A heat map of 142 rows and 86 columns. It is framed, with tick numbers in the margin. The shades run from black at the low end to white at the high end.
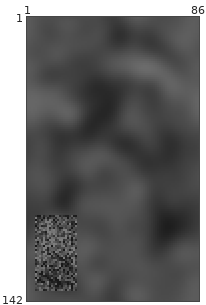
Odd patch: rougher, in the bottom left. Slope: none. Roughest part: bottom left. Average level on the scale: 30%. Mirror symmetry: none.
